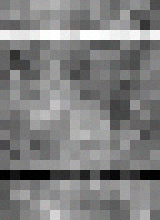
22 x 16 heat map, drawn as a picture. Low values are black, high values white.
Odd lines: rows 4 and 18. Grain: streaks across. Histogram: heavy tails on both sides.
